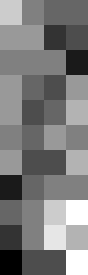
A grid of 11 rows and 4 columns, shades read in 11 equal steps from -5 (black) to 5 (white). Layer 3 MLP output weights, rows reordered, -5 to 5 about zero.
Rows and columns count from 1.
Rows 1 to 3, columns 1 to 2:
3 0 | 1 1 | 0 0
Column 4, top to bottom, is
-1 -2 -4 1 2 0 2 0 5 2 5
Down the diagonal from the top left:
3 1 0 1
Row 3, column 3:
0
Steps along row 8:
up up same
